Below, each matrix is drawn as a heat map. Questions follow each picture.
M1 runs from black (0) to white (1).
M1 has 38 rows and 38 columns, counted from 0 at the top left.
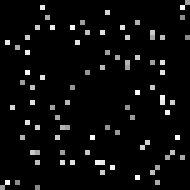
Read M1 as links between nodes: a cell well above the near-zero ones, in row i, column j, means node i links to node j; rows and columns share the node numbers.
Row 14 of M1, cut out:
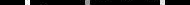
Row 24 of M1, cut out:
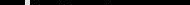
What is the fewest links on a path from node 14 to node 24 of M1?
2
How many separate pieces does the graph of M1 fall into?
4
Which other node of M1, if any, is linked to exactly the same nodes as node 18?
node 35
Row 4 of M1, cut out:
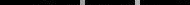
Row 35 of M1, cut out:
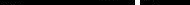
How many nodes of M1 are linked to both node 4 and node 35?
1
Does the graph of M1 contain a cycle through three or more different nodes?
yes
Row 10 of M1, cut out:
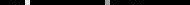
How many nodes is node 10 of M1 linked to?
2
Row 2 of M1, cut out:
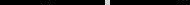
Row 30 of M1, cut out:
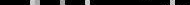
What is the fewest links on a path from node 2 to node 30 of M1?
4
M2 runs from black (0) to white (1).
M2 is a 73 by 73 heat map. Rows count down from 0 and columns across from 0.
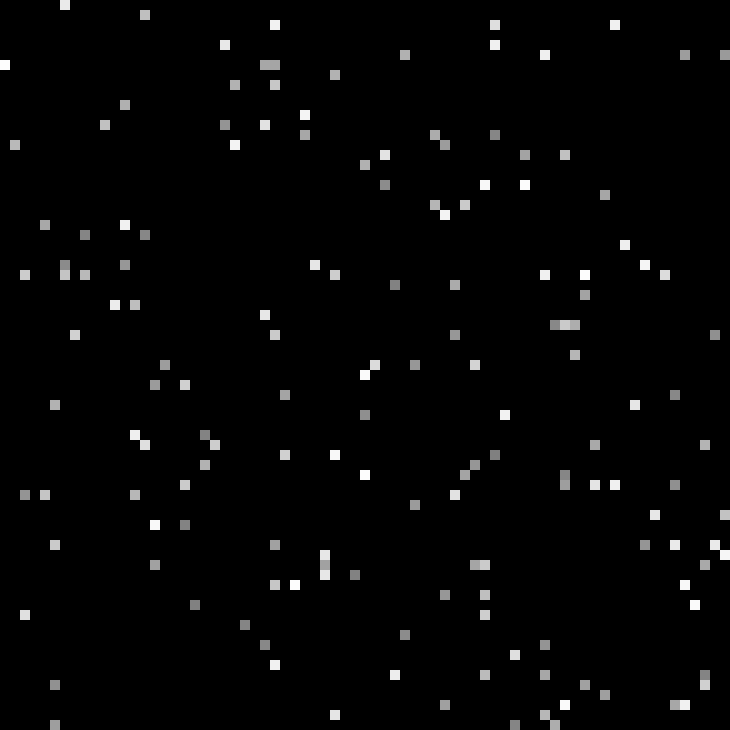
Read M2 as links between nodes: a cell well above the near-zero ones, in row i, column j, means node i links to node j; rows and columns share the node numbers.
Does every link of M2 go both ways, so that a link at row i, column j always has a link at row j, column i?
yes
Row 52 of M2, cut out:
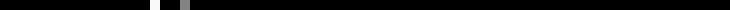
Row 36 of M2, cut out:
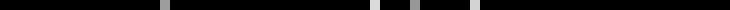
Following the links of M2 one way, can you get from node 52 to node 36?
yes
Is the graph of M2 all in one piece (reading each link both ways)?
no
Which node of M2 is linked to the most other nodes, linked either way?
node 27
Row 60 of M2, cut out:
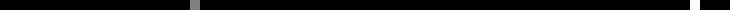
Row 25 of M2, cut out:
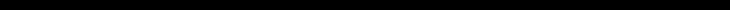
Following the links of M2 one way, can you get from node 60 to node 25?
no
